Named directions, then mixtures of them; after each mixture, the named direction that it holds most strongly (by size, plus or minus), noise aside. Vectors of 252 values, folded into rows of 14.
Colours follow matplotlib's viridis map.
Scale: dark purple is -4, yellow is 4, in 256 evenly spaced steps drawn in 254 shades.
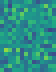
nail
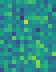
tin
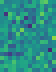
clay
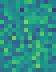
tin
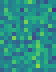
tin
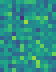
tin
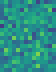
nail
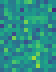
tin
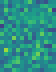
nail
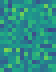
nail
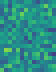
nail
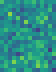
tin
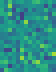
nail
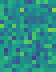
nail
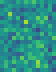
tin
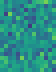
clay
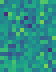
clay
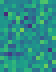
clay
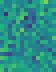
clay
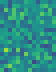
nail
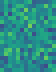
nail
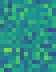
nail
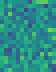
nail
